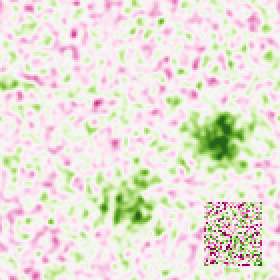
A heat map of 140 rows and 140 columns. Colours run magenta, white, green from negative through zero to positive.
Mirror symmetry: none. Bumps: two. Odd patch: rougher, in the bottom right. Average level on the scale: 50%. Roughest part: bottom right. Ninth with the highest average: middle right. Grain: blotchy.
